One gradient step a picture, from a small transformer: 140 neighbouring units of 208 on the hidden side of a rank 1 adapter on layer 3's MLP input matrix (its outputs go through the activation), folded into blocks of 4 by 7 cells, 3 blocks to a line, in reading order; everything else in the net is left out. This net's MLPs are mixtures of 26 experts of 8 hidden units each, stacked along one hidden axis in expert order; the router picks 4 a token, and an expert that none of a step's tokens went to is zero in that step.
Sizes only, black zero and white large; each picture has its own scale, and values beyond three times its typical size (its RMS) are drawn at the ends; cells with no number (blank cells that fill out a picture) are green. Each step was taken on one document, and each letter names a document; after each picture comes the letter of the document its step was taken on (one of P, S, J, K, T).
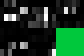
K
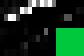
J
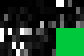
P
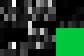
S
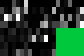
P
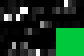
K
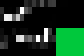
J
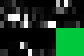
K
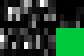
S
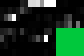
J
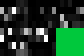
P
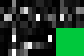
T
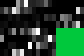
T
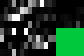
S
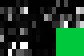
P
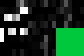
J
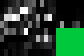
S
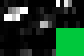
K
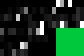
P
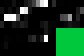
J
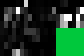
P
